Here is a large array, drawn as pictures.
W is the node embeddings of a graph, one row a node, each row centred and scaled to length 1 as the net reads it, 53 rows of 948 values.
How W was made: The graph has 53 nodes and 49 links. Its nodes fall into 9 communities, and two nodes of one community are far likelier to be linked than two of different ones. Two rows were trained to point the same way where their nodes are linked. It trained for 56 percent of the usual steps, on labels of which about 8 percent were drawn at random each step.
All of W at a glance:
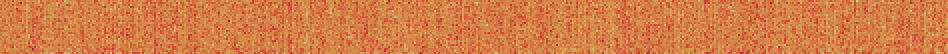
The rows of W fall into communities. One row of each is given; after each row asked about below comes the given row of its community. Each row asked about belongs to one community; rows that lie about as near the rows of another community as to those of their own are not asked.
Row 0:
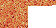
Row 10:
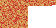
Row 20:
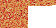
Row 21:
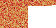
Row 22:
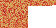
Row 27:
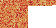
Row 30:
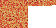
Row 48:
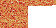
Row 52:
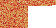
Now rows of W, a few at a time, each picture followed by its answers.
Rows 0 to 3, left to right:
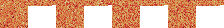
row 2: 10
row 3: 10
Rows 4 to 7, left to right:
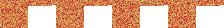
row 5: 48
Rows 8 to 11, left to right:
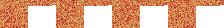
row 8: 0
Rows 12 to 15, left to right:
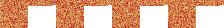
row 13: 22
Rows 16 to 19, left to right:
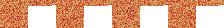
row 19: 20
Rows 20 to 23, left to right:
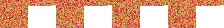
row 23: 0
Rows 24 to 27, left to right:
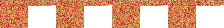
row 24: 30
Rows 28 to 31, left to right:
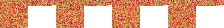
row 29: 52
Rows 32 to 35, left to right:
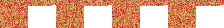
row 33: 27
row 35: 21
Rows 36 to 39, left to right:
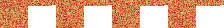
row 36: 21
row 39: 0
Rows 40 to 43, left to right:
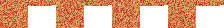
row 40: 48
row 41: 10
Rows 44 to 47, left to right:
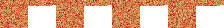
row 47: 22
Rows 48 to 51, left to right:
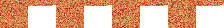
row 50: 48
